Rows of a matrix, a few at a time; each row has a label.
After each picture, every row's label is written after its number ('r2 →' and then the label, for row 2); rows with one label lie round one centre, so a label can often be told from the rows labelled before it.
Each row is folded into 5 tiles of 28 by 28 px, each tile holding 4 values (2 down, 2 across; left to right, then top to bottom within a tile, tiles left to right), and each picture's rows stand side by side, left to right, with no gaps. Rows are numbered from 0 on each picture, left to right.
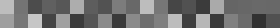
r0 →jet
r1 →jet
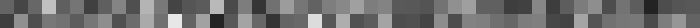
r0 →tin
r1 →jet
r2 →jet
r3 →tin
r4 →tin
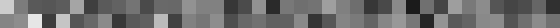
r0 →jet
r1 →tin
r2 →tin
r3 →tin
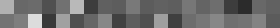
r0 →jet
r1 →tin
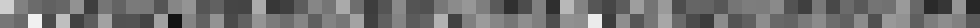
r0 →jet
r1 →tin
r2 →tin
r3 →tin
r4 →jet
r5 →tin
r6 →tin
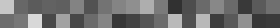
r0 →jet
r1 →jet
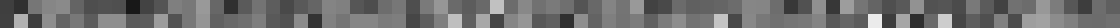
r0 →tin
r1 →tin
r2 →tin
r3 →jet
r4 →tin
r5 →tin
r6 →jet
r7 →tin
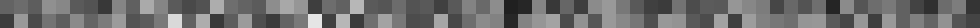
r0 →tin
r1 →jet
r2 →jet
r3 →tin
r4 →tin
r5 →tin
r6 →tin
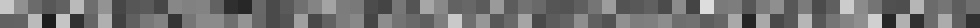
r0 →jet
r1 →tin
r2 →tin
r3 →jet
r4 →tin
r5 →jet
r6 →jet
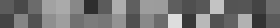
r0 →tin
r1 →jet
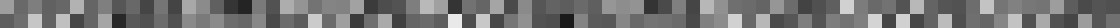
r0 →jet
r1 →tin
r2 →jet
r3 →jet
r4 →tin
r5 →jet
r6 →jet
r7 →jet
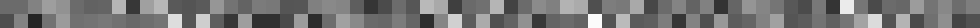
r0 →tin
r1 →jet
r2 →tin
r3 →jet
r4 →jet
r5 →tin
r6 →jet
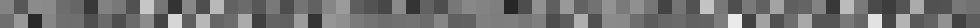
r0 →tin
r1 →jet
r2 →tin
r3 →tin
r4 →tin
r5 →jet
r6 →jet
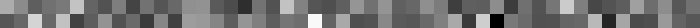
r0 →jet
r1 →tin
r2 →jet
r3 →jet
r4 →jet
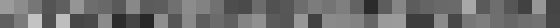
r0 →jet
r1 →tin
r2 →tin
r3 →tin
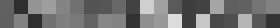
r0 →tin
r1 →jet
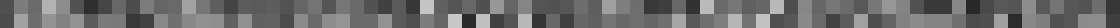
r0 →tin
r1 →tin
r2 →tin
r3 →jet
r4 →tin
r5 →jet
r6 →tin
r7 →tin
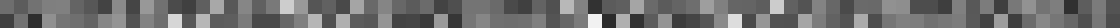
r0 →tin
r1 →jet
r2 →jet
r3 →tin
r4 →jet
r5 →jet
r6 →tin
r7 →tin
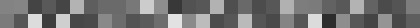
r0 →jet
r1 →jet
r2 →jet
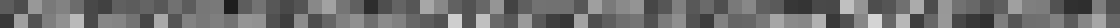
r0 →tin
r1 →tin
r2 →tin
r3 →jet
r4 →tin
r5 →tin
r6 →jet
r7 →tin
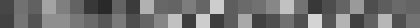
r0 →tin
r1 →jet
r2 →jet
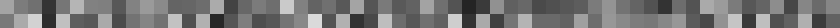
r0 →jet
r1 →jet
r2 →jet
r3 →jet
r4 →tin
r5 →jet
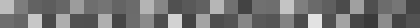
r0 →jet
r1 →jet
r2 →jet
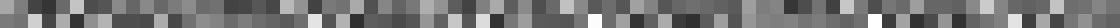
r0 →jet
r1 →tin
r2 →jet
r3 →jet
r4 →jet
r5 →tin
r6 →jet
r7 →jet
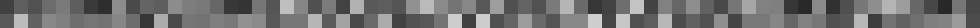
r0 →tin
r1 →tin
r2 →jet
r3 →jet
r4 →jet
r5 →tin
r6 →tin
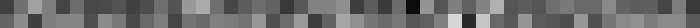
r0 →tin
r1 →tin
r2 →tin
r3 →jet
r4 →tin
